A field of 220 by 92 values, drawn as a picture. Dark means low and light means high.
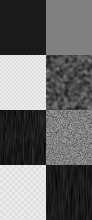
The table splits into 4 rows of 2 panels. Panel 1,1: very low, flat. Panel 1,2: middling, flat. Panel 2,1: very high, checkered, faint in contrast. Panel 2,2: low, blotchy. Panel 3,1: very low, streaked downward, faint in contrast. Panel 3,2: middling, fine-grained. Panel 4,1: very high, checkered, faint in contrast. Panel 4,2: very low, streaked downward, faint in contrast.
